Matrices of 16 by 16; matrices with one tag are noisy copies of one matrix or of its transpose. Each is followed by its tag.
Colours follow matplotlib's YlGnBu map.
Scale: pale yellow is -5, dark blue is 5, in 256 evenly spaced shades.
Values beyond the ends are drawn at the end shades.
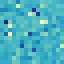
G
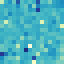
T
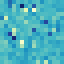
G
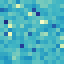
G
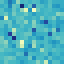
G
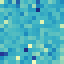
T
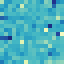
T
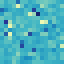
G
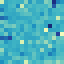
T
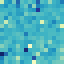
T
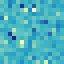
G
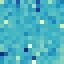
T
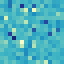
G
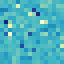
G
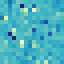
G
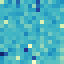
T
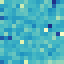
T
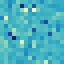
G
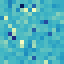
G
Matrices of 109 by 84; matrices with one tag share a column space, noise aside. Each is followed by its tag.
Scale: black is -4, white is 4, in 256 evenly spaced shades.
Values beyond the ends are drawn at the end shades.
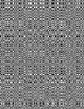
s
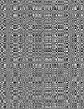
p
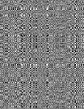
p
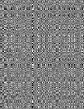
p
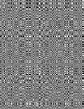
s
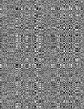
p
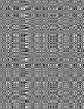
p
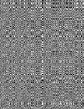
s
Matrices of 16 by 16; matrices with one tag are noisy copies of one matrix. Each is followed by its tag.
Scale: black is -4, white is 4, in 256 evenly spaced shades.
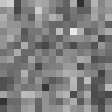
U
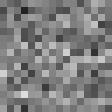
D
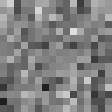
U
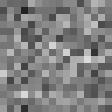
D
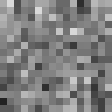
U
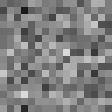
D
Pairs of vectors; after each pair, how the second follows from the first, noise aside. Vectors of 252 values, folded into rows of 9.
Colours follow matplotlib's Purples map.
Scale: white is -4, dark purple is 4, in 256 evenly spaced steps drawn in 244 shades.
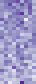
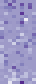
partly zeroed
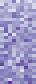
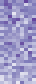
reversed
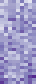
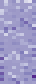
partly zeroed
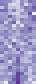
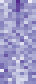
reversed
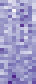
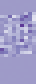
partly zeroed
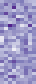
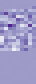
partly zeroed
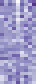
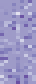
partly zeroed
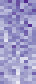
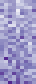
reversed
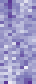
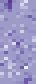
partly zeroed
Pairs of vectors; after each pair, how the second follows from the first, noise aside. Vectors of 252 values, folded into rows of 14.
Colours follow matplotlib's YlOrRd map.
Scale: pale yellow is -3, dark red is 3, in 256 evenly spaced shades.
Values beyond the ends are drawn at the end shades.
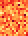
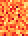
shuffled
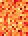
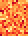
shuffled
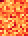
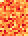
negated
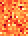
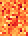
sign-scrambled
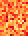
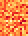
sign-scrambled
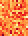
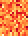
sign-scrambled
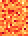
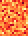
sign-scrambled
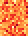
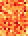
shuffled
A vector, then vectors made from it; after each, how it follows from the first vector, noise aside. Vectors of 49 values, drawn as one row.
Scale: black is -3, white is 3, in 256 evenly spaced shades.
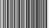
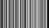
negated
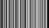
negated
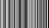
sign-scrambled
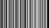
negated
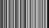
negated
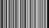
negated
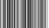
sign-scrambled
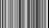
sign-scrambled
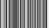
sign-scrambled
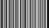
negated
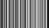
negated
